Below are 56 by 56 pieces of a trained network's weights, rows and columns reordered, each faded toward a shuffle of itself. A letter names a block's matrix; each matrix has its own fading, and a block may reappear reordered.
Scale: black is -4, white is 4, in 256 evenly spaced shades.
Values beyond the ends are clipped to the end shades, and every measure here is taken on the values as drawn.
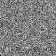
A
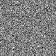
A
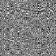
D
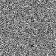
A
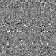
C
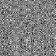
D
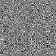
D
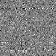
C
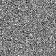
A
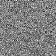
A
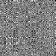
D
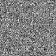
A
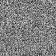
A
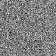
A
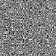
D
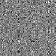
D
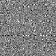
C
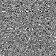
C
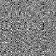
D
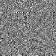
C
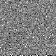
C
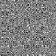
D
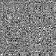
D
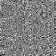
D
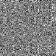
D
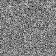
A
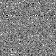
C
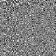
D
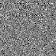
C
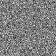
A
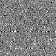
C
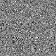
C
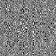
D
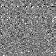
C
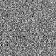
A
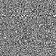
C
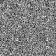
A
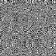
D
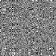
D
